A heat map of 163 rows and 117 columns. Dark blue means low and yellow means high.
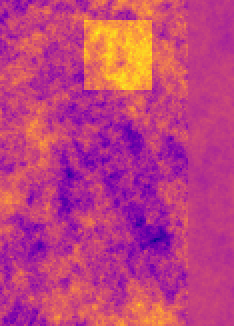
Ninth with the highest average: top middle. Seam: vertical, 80% of the way across, the right part calmer. Odd patch: higher, in the top middle. Stripes: none.
